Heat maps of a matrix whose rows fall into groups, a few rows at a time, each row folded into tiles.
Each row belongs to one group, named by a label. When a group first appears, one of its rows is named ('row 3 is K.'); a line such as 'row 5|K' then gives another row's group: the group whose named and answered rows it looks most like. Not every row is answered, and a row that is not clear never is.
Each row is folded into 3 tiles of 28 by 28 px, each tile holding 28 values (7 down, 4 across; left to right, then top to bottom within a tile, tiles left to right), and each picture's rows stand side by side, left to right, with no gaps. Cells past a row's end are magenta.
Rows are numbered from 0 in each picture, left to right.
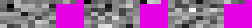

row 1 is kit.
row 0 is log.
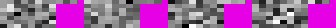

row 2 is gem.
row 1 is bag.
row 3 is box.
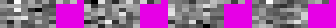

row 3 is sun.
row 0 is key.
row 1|box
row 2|box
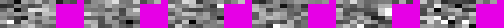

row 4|sun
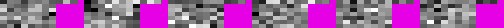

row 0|kit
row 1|log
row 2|gem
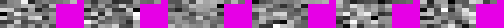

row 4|bag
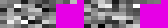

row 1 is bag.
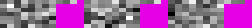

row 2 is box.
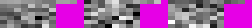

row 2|gem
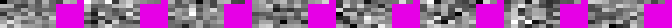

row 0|kit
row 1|sun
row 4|bag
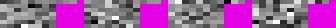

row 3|box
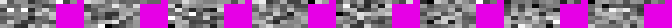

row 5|box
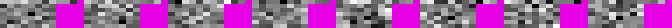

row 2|box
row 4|sun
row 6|bag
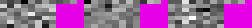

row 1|kit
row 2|key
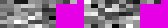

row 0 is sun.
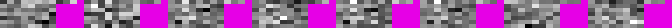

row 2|key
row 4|key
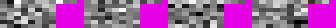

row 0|box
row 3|sun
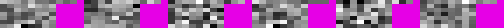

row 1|log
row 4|box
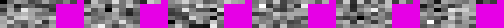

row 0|kit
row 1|kit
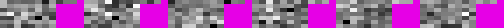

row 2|kit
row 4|key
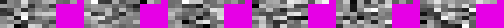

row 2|sun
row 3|log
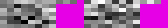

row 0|sun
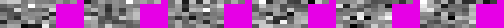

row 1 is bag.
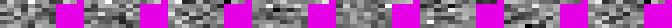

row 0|kit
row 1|sun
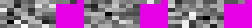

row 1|log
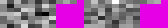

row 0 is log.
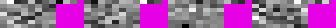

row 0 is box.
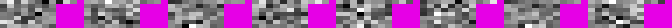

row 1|sun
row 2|gem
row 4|log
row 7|sun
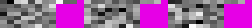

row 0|box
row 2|gem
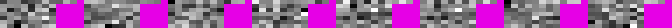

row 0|bag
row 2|kit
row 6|log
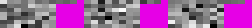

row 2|gem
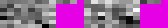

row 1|sun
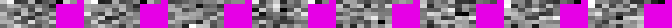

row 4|bag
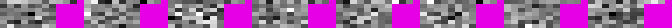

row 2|bag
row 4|box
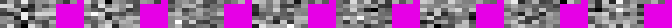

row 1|log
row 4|key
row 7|log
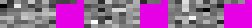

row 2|key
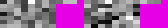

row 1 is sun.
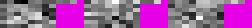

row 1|sun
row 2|log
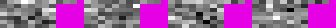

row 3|key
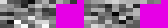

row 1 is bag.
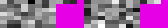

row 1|kit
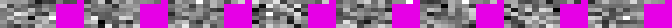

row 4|kit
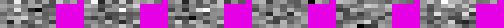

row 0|key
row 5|sun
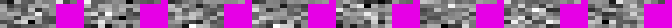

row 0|box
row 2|gem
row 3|gem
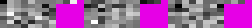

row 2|log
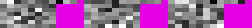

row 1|gem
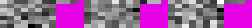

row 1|kit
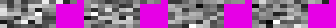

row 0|box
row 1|bag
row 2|gem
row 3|bag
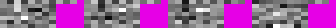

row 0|key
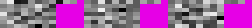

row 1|key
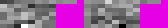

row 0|gem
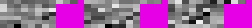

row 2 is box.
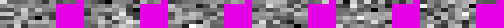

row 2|gem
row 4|key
